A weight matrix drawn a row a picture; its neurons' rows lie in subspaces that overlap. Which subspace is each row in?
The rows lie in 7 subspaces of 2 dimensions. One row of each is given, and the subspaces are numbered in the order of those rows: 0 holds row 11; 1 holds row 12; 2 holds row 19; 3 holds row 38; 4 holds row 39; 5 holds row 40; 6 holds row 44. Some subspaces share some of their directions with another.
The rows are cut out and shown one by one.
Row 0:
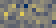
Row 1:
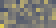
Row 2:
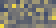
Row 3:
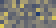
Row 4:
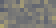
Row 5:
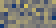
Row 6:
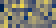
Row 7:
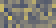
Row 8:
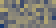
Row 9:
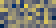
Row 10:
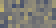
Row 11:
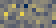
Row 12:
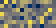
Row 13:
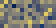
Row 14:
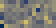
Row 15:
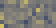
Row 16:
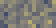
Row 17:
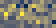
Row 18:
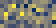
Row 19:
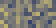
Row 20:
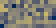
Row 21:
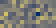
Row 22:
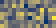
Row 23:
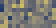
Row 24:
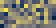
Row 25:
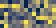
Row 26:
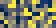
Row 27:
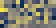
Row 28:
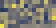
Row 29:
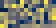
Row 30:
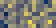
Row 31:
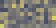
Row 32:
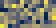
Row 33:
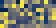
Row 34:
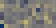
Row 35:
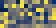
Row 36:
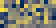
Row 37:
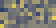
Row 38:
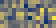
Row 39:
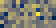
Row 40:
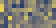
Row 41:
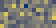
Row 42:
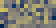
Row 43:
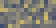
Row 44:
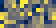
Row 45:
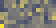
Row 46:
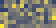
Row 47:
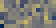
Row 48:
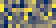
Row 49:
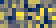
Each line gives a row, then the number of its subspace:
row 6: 5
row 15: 6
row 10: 5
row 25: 6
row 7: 5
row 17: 0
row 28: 4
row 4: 0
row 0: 0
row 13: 1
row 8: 1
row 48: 5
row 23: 5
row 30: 2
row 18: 0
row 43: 4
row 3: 4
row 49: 3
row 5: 0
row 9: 3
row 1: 3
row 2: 1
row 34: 6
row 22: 3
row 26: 2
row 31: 3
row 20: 1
